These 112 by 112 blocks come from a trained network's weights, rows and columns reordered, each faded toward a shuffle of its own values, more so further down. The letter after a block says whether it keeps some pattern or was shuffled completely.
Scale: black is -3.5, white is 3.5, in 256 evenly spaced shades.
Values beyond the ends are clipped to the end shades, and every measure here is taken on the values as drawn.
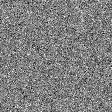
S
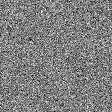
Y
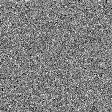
Y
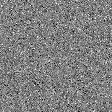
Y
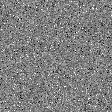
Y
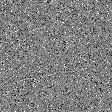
S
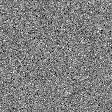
S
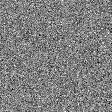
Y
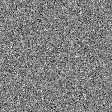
S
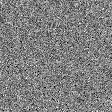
Y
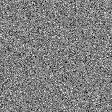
S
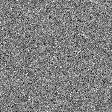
S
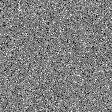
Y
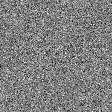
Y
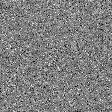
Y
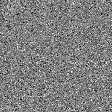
Y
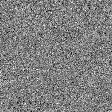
S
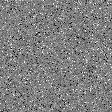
S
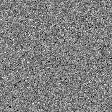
S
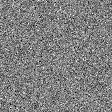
S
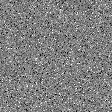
S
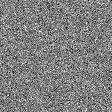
S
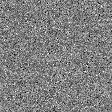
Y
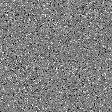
Y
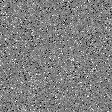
S
